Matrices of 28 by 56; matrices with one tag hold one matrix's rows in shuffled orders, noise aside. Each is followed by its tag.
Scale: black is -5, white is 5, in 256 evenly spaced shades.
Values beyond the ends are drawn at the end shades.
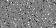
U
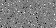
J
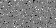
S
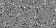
J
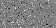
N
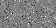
U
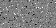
S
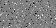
S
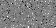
U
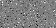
J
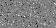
J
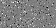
N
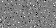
J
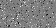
N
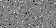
S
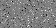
U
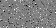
S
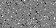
J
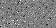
N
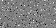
J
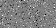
J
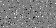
S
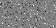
J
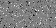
S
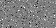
J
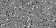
U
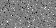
U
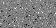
S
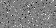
U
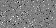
N
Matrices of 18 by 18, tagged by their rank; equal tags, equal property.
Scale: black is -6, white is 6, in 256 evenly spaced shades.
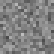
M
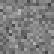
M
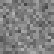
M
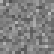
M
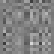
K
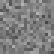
M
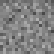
M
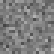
M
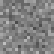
M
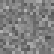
M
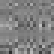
K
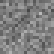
M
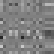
K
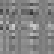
K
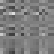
K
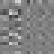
K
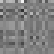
K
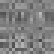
K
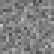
M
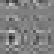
K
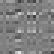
K
